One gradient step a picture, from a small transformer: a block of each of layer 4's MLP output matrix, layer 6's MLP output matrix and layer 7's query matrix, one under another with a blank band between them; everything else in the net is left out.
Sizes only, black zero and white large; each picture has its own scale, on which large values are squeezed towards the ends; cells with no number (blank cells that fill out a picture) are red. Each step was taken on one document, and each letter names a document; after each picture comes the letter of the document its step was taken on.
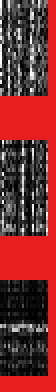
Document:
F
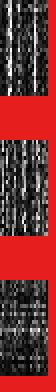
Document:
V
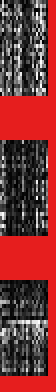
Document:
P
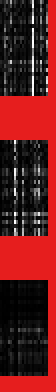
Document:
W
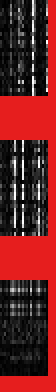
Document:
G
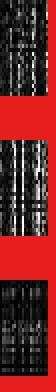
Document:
G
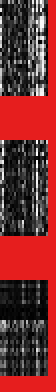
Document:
P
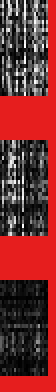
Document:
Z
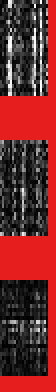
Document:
V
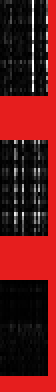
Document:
W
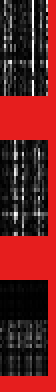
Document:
W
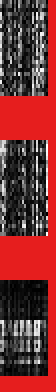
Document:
P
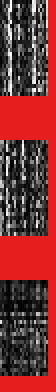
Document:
V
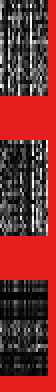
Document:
F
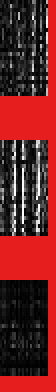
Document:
G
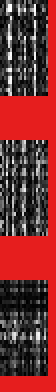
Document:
V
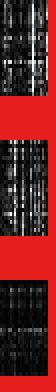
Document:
W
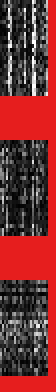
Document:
V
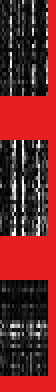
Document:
G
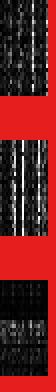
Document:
G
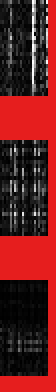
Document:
W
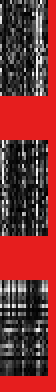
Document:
P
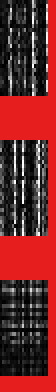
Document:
G
